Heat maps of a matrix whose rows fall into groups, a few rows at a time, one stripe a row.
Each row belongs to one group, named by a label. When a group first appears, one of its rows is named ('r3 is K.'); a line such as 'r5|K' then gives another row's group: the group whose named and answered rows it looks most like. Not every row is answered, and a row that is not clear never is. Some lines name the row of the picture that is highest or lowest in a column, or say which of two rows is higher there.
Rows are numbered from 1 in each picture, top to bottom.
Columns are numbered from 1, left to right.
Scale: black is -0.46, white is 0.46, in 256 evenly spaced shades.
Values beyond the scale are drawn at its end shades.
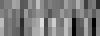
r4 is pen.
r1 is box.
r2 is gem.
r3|pen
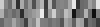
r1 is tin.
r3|box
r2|pen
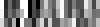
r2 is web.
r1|web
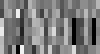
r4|pen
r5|pen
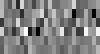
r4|web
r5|box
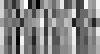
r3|pen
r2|tin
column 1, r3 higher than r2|No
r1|web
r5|tin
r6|tin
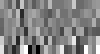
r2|gem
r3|box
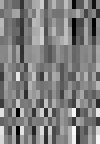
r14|gem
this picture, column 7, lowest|11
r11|box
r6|gem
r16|tin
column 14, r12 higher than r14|Yes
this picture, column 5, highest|9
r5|pen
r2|box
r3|pen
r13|tin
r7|gem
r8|box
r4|pen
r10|box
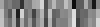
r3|tin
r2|tin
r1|pen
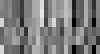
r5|box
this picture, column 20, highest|5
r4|box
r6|pen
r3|pen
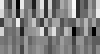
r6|gem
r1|tin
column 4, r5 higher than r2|No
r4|pen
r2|tin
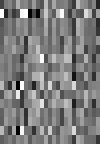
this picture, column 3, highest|11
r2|web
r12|pen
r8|gem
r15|tin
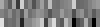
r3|pen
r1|tin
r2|gem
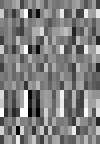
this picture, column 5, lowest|15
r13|web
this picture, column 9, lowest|15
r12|web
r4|pen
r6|web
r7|box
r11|web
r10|box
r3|gem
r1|box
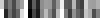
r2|web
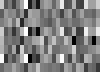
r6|tin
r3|gem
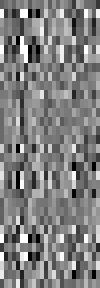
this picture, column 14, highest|31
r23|box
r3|pen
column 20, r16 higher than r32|Yes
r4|pen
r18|box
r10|box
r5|tin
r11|pen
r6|web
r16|box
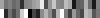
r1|pen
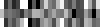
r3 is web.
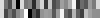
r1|tin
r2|web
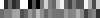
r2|box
